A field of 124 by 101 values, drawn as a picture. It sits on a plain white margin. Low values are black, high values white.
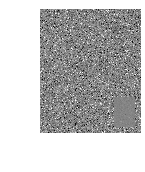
The grain is fine, like static. There are no regular stripes. The bottom right is the calmest part. An odd patch, calmer than its surroundings, sits in the bottom right.
